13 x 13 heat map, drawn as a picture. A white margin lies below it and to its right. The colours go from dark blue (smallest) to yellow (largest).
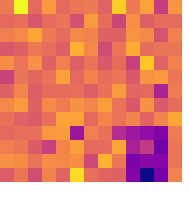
In the bottom right lies a patch that is lower than the rest. The bottom right is the ninth with the lowest average. The values are skewed, with a long tail toward low values. The halves do not mirror each other.
